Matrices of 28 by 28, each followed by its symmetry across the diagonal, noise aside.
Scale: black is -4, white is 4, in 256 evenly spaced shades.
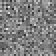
antisymmetric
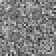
symmetric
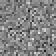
symmetric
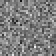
neither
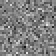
antisymmetric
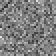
symmetric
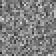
neither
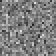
neither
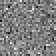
antisymmetric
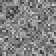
symmetric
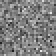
antisymmetric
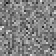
neither
